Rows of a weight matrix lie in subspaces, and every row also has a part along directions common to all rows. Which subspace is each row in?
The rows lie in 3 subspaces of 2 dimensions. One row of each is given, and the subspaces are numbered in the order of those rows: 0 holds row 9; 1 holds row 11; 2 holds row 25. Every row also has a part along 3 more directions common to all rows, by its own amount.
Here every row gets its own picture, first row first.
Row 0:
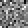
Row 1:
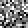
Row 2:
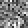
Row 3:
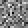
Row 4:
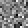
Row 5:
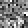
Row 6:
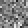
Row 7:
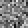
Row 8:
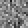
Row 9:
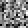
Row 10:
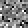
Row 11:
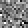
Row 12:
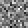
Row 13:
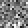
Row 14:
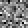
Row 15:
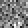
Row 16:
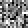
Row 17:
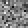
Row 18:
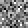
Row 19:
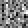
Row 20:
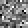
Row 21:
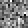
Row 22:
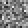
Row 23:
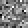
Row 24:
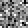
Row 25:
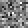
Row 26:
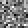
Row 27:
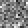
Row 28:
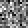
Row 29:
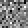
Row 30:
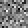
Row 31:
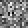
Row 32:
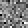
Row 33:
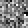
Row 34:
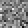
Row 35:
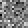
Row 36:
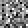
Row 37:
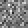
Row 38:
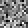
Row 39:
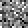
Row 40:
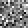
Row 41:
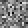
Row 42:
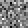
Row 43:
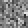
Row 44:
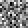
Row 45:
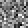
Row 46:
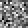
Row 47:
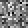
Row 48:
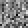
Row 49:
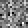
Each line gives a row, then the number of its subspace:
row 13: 0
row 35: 1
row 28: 2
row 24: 2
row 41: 2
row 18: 2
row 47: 2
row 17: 1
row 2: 0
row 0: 2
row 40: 1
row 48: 0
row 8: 0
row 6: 0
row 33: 0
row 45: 0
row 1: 1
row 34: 1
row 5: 0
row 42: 2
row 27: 0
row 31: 2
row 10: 1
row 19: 0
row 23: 1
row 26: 1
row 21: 0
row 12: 2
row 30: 2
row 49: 2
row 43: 0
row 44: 2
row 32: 1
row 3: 2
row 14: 1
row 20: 1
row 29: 2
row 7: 0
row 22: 1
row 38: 1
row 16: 0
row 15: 0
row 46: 1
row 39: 1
